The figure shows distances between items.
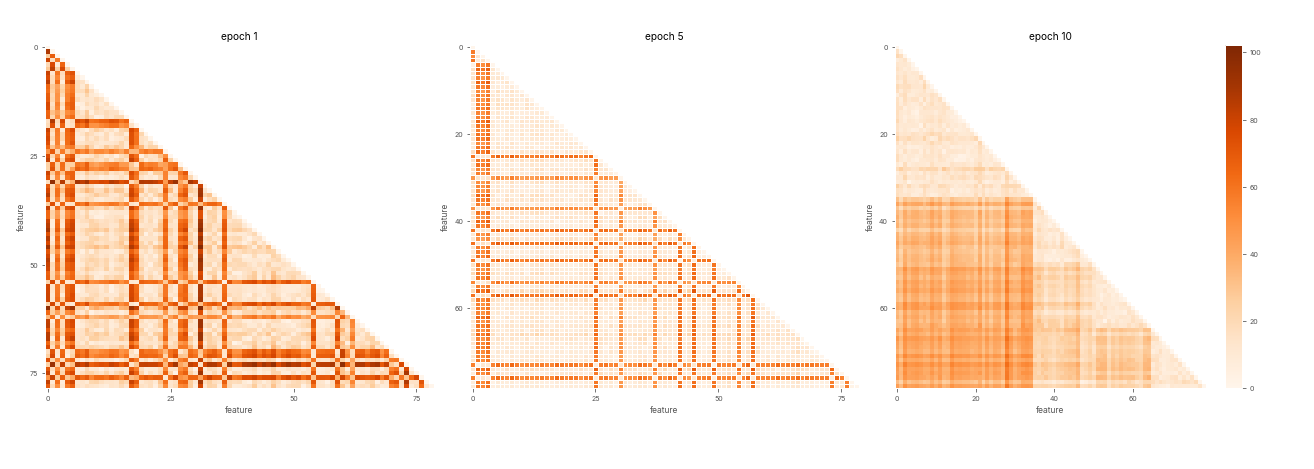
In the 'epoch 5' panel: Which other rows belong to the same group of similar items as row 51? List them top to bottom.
0, 4, 5, 6, 7, 8, 9, 10, 11, 12, 13, 14, 15, 16, 17, 18, 19, 20, 21, 22, 23, 24, 26, 27, 28, 29, 31, 32, 33, 34, 35, 36, 38, 39, 40, 41, 43, 44, 46, 47, 48, 50, 52, 53, 55, 56, 58, 59, 60, 61, 62, 63, 64, 65, 66, 67, 68, 69, 70, 71, 72, 74, 75, 77, 78
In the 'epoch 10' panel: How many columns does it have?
79
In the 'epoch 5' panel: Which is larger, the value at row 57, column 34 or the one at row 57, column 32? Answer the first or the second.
the first
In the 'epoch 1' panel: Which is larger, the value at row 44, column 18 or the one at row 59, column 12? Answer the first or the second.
the first
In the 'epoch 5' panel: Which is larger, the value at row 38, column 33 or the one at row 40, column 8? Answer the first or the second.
the first
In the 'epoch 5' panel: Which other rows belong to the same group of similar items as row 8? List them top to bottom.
0, 4, 5, 6, 7, 9, 10, 11, 12, 13, 14, 15, 16, 17, 18, 19, 20, 21, 22, 23, 24, 26, 27, 28, 29, 31, 32, 33, 34, 35, 36, 38, 39, 40, 41, 43, 44, 46, 47, 48, 50, 51, 52, 53, 55, 56, 58, 59, 60, 61, 62, 63, 64, 65, 66, 67, 68, 69, 70, 71, 72, 74, 75, 77, 78
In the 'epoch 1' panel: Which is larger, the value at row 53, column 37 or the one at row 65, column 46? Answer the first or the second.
the second
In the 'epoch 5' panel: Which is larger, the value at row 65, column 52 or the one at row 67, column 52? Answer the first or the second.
the second
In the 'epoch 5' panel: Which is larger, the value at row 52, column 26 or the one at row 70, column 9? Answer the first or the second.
the first
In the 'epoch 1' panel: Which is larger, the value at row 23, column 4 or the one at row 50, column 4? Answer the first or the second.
the second
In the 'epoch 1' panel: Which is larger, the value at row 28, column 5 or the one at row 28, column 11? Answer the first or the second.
the second
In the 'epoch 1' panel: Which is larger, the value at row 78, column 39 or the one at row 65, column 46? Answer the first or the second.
the second
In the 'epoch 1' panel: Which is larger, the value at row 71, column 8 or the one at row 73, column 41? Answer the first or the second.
the second
